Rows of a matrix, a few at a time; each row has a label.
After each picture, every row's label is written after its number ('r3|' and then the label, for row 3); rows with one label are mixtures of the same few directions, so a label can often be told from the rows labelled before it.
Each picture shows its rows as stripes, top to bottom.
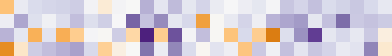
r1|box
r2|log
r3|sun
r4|box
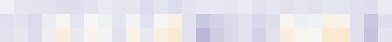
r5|box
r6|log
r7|log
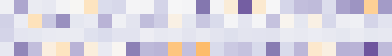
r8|box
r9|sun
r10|box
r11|log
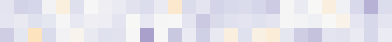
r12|log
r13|log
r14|sun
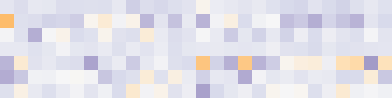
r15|log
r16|box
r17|sun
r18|sun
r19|box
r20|box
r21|log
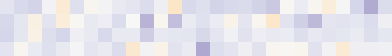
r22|log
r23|sun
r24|sun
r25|log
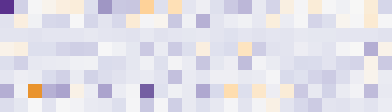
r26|box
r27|log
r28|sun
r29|box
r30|box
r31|log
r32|sun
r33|sun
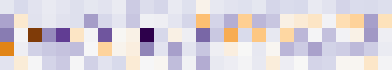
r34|log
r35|box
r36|sun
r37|box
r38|log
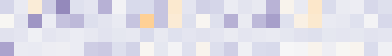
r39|sun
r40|sun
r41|sun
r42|box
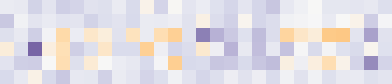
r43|sun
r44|box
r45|log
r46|sun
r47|log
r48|sun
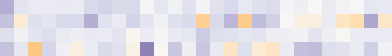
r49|box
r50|box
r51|log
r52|sun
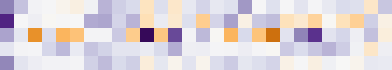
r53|box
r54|box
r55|sun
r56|log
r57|box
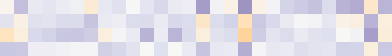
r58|box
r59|box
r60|box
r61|box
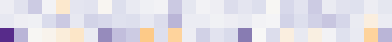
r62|sun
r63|log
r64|box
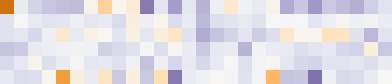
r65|box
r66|log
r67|log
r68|box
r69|sun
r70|sun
